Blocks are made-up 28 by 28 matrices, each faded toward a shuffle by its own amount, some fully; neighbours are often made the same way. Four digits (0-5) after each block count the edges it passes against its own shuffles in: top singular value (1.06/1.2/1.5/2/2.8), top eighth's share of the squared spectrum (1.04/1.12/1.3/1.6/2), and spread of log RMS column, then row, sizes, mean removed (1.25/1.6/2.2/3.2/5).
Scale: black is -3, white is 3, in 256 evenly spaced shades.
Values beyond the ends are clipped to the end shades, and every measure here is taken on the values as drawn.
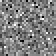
0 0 0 0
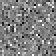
0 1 0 0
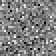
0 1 0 0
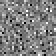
1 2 0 0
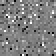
1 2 0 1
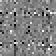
2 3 2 2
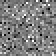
0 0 0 0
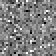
1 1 0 0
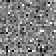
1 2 0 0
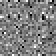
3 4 0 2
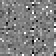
2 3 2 0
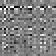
4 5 2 3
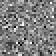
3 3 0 1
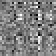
4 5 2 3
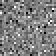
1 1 0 0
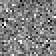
2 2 1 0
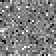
0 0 0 0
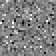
0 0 0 0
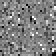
1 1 1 0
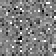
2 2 1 0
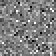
0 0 0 0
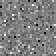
0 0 0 0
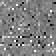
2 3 0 1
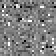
3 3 0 2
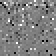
1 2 0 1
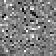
2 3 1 0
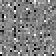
2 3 2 0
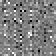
3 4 2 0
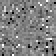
2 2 1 0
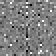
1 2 1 0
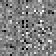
2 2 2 2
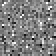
0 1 1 0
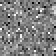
2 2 0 0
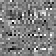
3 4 2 2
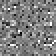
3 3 0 1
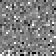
2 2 0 0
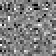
3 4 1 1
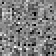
3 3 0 1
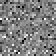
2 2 0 1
